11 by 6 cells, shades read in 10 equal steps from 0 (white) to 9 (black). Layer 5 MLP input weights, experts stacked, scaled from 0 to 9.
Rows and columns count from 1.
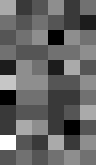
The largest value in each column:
9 7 7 9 9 8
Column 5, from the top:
7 7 4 5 3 6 7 6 9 7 4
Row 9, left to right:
7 3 4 7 9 6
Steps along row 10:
up up down up down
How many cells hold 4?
11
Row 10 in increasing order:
0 3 4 6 7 7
